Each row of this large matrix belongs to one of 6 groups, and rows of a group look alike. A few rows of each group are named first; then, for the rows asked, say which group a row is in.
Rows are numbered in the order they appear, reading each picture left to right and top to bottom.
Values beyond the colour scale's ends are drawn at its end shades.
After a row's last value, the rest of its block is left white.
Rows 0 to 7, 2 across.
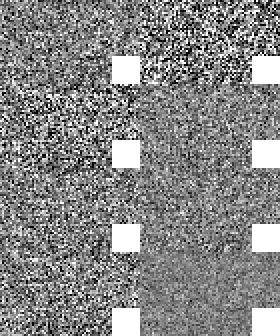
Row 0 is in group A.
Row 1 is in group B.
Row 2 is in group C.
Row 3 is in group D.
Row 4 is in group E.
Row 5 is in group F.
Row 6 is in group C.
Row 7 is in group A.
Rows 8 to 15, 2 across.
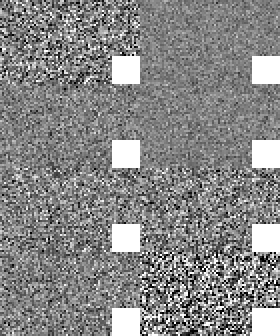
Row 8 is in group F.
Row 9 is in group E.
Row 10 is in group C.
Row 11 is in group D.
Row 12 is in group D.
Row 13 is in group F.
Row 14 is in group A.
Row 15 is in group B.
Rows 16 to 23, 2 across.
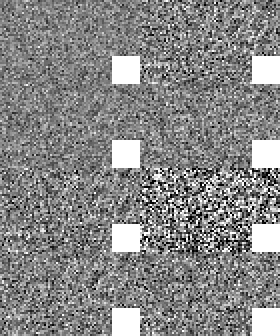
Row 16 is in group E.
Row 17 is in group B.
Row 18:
B
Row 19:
E
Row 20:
B
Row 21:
D
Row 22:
B
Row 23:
A
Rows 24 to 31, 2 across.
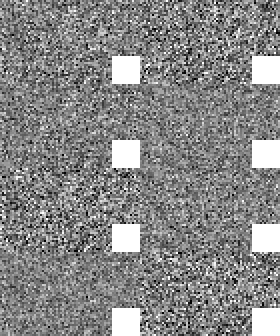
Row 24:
F
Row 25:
B
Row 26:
F
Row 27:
E
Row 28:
F
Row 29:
E
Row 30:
F
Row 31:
C
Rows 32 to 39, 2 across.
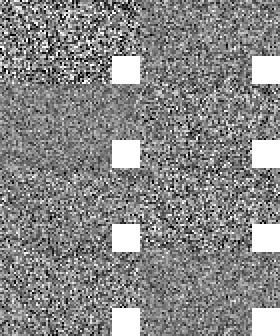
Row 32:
D
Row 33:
F
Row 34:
E
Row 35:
D
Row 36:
C
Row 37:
E
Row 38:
E
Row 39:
F
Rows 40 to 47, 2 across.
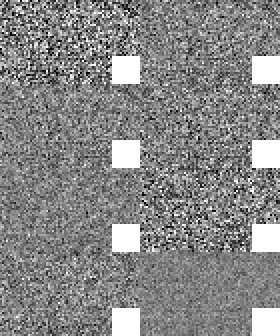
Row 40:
D
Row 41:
D
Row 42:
D
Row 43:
D
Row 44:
F
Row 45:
A
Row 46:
C
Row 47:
A
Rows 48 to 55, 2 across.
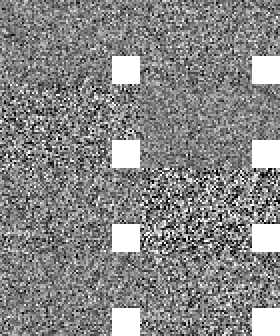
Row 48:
F
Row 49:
E
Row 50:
A
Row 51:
D
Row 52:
B
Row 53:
B
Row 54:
B
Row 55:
D
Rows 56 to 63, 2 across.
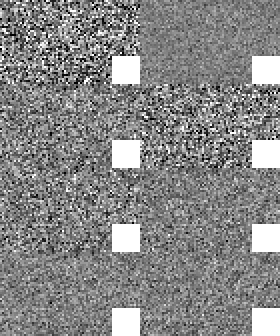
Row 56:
F
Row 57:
C
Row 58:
C
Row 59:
F
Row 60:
C
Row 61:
A
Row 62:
C
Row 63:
B
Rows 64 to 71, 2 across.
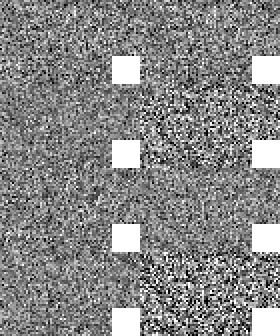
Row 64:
C
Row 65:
C
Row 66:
F
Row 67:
E
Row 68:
B
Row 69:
E
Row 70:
D
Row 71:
E
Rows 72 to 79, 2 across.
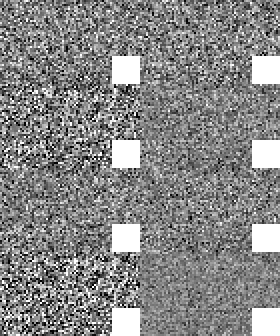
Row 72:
E
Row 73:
E
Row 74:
B
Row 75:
C
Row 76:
A
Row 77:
C
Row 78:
B
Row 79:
D
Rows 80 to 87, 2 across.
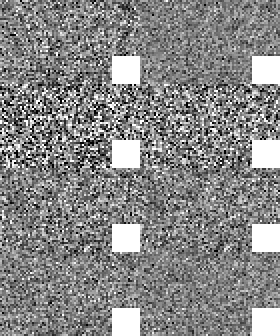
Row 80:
D
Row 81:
B
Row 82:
A
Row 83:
E
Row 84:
F
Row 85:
F
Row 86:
C
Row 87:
A
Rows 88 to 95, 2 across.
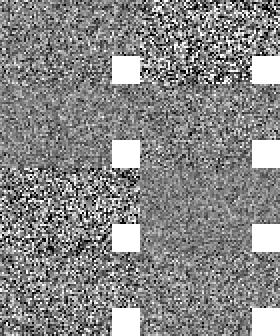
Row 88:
B
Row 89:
D
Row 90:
D
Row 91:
C
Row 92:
C
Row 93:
B
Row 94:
E
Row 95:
E
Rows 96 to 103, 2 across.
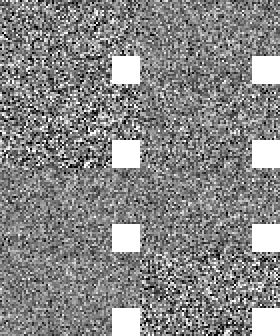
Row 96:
A
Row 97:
D
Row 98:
F
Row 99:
F
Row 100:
B
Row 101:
F
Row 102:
C
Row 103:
F
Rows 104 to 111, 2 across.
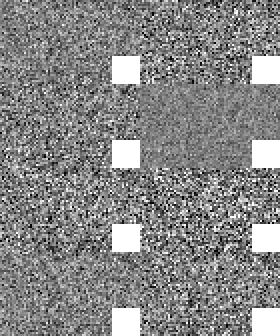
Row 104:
D
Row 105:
A
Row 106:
B
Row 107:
B
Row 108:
C
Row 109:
F
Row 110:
D
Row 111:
D
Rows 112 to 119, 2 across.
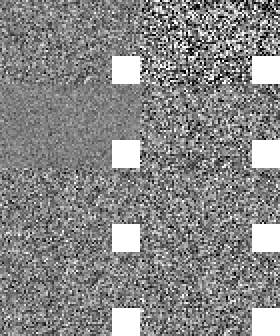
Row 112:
F
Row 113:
D
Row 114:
C
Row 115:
D
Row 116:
B
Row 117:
E
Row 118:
B
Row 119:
F
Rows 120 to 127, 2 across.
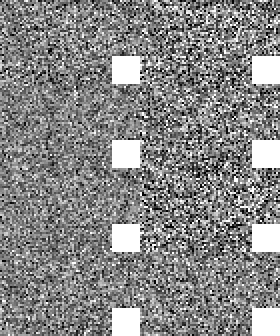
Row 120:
C
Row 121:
C
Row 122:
B
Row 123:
F
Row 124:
D
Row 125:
A
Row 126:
F
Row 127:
E
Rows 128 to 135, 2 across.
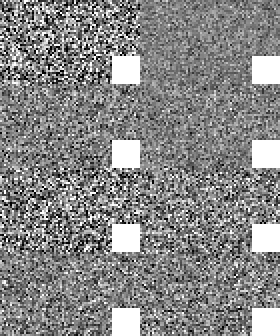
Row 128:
E
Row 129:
D
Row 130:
B
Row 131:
C
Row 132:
F
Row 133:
E
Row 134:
F
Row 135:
A
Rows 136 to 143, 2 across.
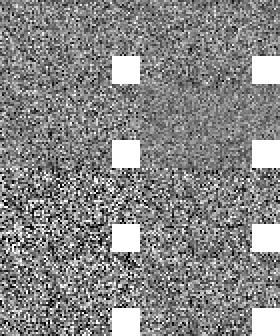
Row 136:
E
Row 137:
C
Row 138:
C
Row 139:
A
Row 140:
A
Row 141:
A
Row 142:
D
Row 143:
C
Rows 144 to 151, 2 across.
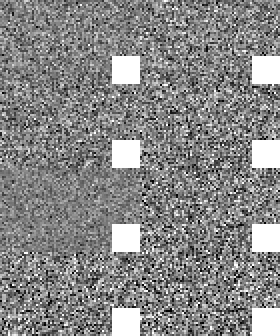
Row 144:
E
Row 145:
E
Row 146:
F
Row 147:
D
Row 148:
A
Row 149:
A
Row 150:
B
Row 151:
A
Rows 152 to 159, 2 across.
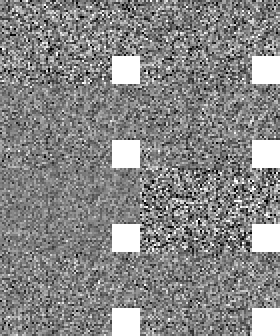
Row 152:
D
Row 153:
A
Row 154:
B
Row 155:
B
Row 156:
B
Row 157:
A
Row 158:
B
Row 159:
A
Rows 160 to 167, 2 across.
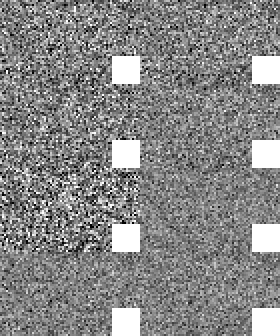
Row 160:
C
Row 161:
C
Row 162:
F
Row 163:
C
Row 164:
F
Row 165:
E
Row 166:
A
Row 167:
C
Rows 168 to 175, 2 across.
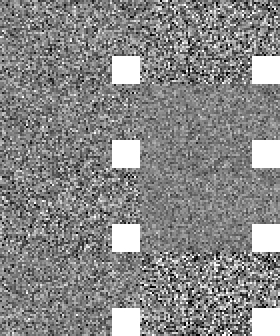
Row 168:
C
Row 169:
D
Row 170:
F
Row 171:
D
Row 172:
F
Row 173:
C
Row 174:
A
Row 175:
D
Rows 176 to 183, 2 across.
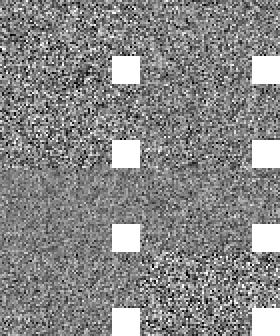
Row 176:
F
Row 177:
E
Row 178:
E
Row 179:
B
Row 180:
B
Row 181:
F
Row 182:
B
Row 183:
E
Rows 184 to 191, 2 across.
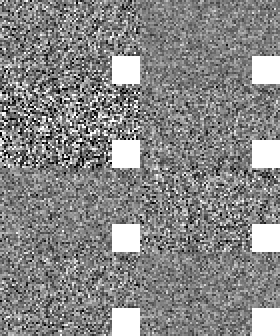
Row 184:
B
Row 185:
F
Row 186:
F
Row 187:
E
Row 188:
C
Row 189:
D
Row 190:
B
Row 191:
A
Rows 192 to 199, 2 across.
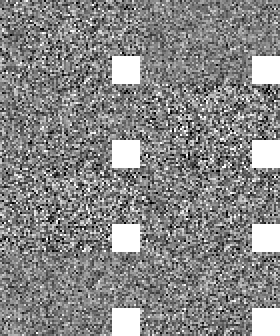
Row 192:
F
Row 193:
F
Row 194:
F
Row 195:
D
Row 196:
D
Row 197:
F
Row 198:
B
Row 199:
F
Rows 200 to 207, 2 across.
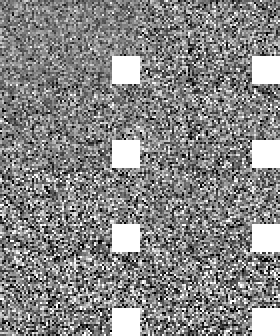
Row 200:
E
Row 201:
C
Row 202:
A
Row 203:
D
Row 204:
E
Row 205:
A
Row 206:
D
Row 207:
F
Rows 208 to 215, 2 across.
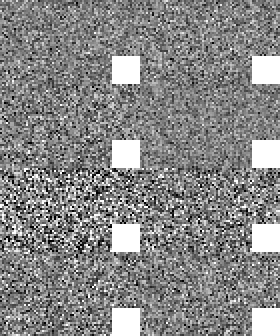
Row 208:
A
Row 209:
E
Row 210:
A
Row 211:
E
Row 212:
E
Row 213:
A
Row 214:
B
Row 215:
F
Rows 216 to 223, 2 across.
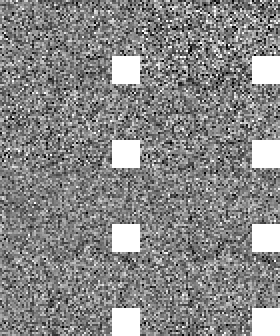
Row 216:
A
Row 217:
C
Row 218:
B
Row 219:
A
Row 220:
F
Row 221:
C
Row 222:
D
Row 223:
D
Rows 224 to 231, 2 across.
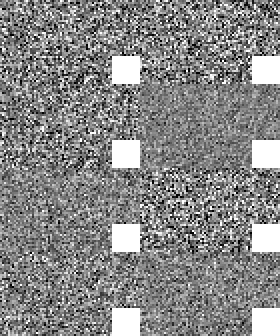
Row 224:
F
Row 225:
D
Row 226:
F
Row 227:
B
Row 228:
D
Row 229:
E
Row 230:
B
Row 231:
C
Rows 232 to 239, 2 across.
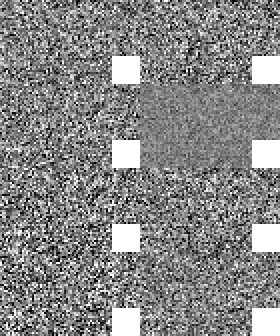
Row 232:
D
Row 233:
D
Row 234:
B
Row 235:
D
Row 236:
B
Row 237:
C
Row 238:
A
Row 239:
A
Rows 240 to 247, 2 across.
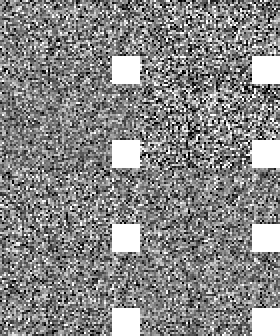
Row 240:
D
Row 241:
C
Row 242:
F
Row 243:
D
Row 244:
E
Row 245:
B
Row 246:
B
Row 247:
D
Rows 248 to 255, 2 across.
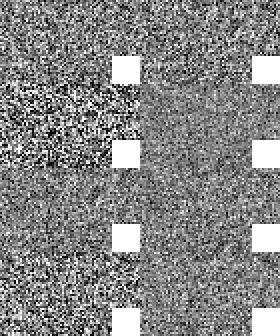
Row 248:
E
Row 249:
B
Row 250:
C
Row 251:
C
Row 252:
B
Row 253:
F
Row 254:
E
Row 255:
D
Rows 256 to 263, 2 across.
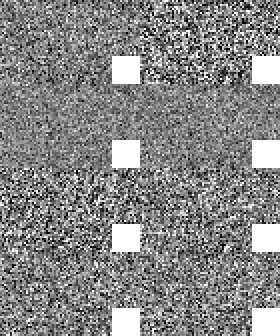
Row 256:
C
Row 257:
E
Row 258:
D
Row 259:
C
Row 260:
B
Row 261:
F
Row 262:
A
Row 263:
A
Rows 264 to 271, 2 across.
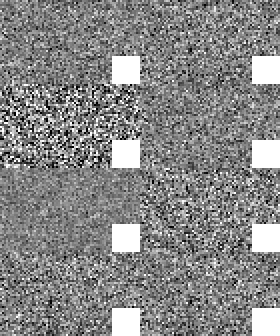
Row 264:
A
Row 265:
C
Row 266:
E
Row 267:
A
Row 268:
F
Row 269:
E
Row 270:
C
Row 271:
C
